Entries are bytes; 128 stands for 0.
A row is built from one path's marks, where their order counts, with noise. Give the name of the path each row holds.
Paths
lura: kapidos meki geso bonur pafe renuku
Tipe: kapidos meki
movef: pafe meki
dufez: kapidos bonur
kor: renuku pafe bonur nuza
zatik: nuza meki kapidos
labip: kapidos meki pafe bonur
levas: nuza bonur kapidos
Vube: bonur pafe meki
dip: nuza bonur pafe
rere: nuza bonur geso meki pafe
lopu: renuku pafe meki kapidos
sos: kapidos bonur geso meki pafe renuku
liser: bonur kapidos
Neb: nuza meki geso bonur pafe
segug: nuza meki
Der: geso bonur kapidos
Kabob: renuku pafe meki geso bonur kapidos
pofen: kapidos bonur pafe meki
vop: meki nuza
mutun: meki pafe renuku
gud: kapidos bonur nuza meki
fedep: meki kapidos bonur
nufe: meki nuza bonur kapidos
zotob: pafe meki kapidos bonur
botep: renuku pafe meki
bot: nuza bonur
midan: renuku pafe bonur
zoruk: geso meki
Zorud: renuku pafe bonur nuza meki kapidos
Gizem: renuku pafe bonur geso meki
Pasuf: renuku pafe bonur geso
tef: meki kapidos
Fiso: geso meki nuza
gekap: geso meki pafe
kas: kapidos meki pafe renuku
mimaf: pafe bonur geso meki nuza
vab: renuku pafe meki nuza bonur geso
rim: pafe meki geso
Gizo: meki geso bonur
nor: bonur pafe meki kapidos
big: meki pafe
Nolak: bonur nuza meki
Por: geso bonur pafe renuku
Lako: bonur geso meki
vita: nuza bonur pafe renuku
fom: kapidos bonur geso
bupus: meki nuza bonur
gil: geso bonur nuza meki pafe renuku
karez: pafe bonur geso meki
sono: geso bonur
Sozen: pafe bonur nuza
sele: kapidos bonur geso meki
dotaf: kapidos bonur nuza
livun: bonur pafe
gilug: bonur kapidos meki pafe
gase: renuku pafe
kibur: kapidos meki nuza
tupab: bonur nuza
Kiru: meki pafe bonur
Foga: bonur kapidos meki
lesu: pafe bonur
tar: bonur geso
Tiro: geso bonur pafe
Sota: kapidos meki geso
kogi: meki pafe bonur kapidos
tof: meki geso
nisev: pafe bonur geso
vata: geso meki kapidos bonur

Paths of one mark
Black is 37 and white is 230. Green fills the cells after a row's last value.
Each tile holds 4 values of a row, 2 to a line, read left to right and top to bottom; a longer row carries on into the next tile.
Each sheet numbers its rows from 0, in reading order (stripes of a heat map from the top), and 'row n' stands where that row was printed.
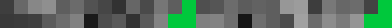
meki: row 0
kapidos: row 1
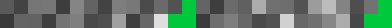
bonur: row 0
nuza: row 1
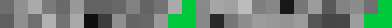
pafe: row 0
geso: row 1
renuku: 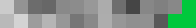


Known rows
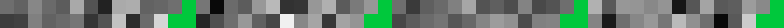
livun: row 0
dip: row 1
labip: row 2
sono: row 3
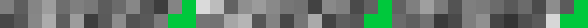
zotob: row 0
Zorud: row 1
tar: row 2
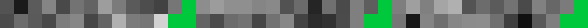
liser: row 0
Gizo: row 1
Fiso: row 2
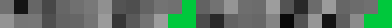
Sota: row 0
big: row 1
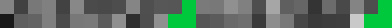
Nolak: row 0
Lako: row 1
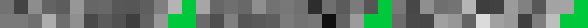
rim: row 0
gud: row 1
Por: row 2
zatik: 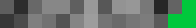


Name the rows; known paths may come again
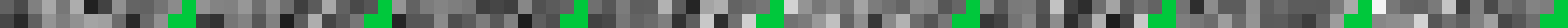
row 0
gekap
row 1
kogi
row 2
bupus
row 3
livun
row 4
lopu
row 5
Vube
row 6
rim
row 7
Gizem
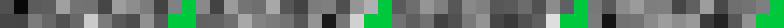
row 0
segug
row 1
lesu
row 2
tar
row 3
zoruk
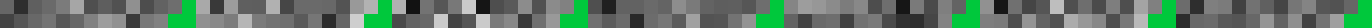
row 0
labip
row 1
nisev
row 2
rere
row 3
Tipe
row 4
Gizo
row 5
sos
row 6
tupab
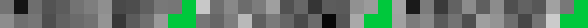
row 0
Sota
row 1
mimaf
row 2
fom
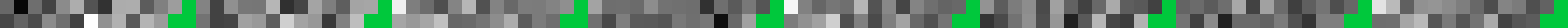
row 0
vita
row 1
Por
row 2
Pasuf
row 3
gud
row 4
Kabob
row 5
nor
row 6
kibur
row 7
Zorud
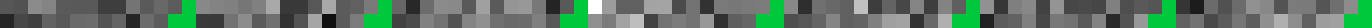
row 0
vop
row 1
Kiru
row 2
zatik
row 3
vab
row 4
pofen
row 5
Nolak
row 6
kas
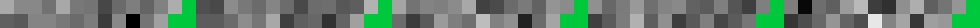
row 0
Sozen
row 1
movef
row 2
gil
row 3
zotob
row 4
dip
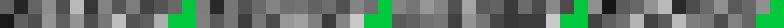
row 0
gilug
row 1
dufez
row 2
Lako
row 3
Neb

